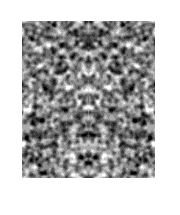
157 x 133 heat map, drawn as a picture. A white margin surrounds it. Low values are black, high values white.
Stripes: none. Mirror symmetry: left to right. Grain: blotchy. Odd rows or columns: none. Slope: none. Ninth with the highest average: bottom middle.
